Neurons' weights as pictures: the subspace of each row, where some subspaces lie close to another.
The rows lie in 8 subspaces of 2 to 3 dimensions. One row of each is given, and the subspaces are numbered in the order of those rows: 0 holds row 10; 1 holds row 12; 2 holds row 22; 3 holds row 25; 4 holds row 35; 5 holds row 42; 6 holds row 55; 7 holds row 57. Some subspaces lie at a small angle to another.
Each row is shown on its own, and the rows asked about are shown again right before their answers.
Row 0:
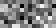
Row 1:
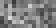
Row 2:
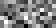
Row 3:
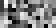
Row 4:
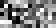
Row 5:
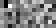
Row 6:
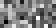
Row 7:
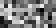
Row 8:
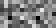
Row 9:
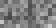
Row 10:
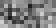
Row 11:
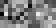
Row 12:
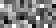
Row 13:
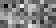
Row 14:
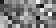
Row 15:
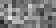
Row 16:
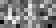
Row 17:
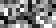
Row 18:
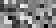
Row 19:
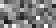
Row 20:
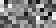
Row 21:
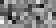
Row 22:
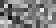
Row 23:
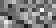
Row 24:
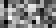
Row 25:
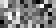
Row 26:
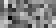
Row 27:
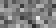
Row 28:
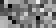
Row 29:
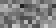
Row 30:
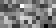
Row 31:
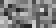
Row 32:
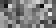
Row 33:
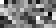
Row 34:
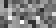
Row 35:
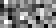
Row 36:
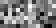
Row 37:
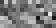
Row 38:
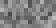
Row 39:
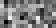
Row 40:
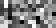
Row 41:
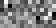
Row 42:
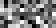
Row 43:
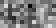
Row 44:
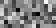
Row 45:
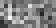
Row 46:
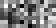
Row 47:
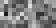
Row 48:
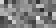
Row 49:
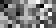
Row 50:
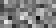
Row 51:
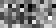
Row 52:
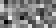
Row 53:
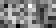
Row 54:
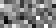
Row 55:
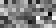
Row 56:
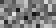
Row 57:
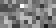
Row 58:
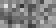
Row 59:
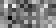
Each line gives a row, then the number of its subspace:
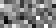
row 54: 1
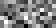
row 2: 2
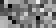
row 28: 3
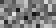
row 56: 2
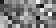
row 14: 3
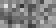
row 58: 1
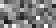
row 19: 1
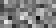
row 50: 4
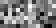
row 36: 0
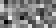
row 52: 4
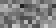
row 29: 7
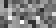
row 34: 5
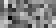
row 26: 7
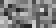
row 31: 2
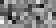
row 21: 6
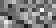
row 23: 2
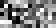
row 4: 2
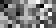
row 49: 3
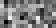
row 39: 4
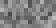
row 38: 3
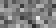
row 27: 5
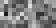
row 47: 2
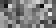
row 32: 3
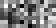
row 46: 1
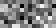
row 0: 4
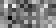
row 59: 7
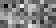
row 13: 1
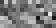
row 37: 6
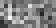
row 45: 0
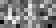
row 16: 6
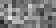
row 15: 0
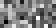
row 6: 1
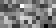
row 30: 7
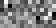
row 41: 3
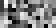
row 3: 7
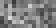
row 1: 0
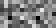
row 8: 5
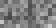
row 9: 6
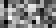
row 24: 4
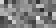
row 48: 6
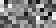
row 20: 3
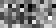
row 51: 4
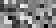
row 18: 7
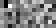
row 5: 3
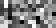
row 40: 5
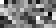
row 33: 6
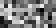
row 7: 0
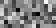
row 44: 2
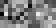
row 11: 2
